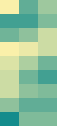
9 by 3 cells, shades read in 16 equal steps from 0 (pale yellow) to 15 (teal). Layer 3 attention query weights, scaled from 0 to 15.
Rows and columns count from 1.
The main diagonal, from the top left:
0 12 3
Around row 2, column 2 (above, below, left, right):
10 7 12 8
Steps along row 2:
same down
